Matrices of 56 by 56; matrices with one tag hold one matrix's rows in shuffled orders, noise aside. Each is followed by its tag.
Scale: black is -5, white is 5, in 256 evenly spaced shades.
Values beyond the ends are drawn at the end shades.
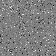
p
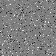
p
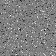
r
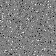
p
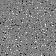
r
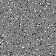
p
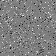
p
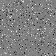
p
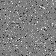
r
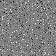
p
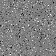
p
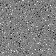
p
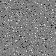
r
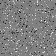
r
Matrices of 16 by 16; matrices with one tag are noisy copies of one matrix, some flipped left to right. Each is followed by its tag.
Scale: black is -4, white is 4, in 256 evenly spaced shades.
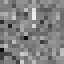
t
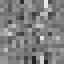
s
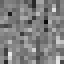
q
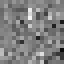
t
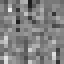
q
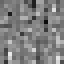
q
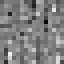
q
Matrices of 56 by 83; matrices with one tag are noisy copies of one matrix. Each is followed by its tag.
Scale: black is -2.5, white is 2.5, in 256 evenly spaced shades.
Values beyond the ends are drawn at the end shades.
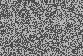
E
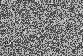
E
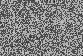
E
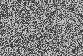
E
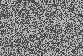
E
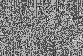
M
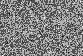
E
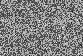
E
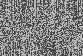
M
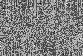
M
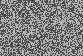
E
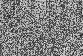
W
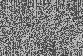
M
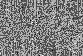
M
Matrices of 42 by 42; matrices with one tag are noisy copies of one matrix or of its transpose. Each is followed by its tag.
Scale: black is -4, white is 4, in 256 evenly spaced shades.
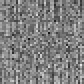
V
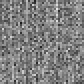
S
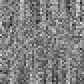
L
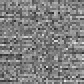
V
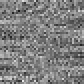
L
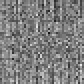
V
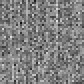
S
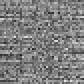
V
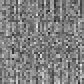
V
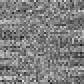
L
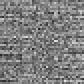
V
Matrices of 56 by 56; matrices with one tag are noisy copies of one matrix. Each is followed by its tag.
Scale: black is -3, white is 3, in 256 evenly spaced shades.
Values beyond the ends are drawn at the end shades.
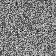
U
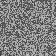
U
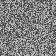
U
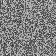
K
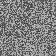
U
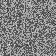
K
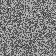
K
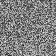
U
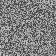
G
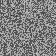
K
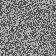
G
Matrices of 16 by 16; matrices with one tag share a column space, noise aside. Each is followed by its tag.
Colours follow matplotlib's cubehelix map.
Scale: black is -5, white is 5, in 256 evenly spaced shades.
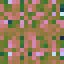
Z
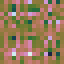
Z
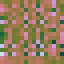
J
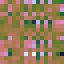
Z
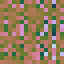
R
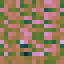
J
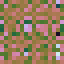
R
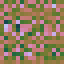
R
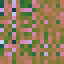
J
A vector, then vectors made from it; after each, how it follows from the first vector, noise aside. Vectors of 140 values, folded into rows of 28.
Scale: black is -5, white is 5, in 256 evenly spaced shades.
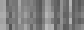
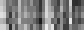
scaled up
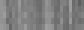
shrunk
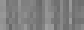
shrunk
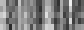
scaled up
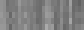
shrunk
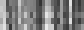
scaled up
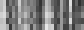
scaled up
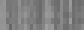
shrunk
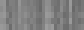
shrunk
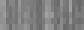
shrunk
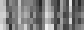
scaled up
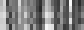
scaled up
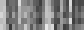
scaled up
